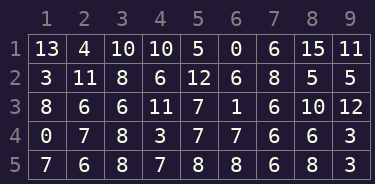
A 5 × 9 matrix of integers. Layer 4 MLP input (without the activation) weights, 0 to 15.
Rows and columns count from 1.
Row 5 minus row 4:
7 -1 0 4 1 1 0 2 0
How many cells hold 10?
3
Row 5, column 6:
8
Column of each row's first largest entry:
8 5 9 3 3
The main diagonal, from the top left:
13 11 6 3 8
